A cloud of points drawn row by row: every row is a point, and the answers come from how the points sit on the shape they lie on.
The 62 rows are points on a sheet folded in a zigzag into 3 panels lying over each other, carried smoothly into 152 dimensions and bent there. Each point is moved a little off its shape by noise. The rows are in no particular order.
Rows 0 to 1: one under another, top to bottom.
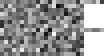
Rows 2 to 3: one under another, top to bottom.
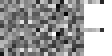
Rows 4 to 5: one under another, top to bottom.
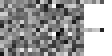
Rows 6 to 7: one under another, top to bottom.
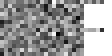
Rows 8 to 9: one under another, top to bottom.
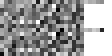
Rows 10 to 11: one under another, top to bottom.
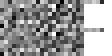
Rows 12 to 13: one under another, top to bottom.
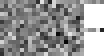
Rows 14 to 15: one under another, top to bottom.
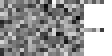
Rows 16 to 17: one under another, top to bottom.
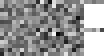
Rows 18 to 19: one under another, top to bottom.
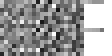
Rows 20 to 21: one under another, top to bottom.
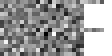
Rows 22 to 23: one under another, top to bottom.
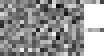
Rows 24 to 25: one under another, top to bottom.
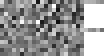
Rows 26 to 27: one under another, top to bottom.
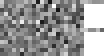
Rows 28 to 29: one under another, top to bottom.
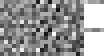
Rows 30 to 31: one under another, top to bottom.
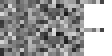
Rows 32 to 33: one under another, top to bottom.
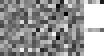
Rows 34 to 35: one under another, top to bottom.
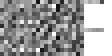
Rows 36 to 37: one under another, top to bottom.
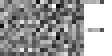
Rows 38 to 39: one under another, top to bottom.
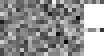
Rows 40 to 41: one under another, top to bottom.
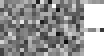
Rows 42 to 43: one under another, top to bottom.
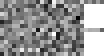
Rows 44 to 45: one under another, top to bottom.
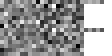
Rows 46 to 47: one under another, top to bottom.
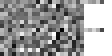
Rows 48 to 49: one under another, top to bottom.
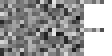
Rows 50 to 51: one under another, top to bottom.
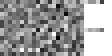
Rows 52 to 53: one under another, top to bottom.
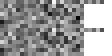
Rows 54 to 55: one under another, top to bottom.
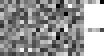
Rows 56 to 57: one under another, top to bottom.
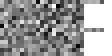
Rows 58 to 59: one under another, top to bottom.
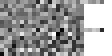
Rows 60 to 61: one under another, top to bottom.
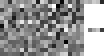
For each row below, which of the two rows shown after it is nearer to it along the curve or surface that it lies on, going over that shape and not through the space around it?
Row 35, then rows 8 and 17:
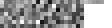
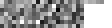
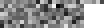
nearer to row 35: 8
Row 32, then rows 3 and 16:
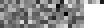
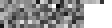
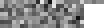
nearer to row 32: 3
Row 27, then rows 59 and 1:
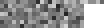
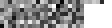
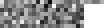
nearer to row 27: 1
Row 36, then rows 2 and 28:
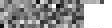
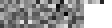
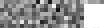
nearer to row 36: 2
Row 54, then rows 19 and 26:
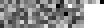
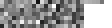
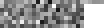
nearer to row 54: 19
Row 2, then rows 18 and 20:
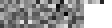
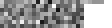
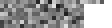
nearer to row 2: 20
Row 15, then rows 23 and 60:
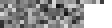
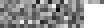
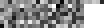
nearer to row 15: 60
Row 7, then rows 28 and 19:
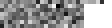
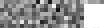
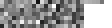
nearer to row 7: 19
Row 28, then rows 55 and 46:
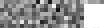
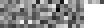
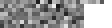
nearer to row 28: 55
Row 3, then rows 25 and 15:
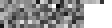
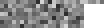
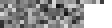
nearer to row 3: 15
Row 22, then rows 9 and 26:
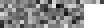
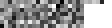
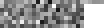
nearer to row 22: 9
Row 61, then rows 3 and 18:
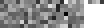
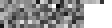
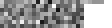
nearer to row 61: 18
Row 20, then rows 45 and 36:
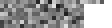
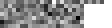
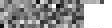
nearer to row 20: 45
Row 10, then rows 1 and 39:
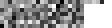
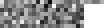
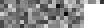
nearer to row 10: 39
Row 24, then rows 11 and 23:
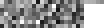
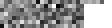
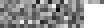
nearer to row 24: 23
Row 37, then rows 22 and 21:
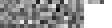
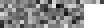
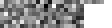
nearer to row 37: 21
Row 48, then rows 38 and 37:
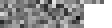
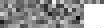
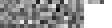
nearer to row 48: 38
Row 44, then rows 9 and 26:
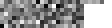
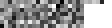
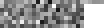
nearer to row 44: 9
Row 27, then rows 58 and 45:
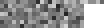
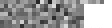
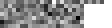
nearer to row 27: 58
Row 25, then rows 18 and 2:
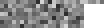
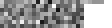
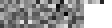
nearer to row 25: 18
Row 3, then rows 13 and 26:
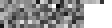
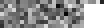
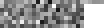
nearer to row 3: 13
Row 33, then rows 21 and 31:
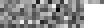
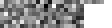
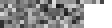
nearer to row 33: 21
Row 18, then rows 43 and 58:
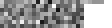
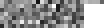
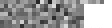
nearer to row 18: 58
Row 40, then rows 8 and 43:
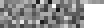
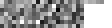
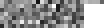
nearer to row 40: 8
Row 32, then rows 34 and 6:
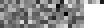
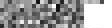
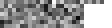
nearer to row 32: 34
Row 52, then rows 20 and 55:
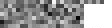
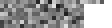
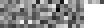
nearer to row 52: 20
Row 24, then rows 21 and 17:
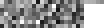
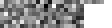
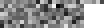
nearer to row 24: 21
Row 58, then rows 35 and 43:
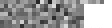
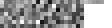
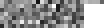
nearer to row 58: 35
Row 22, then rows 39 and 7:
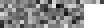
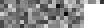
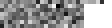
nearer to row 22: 7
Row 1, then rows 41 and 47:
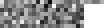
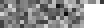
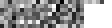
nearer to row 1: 47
